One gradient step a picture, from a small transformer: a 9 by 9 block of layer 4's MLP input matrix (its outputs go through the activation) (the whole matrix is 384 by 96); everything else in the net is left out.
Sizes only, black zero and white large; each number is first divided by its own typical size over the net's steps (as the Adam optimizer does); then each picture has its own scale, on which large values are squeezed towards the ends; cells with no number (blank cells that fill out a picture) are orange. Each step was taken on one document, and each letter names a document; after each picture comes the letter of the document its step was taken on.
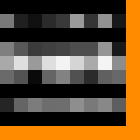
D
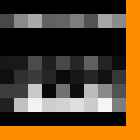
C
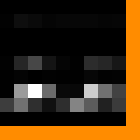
C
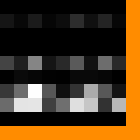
C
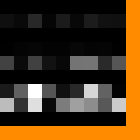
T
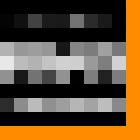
D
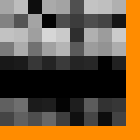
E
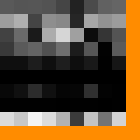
E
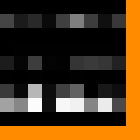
T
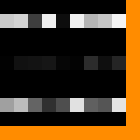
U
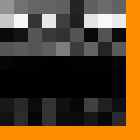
E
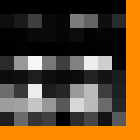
T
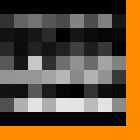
D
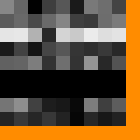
E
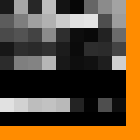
U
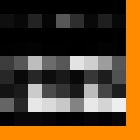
T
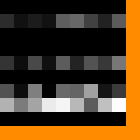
T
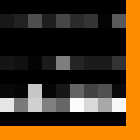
T
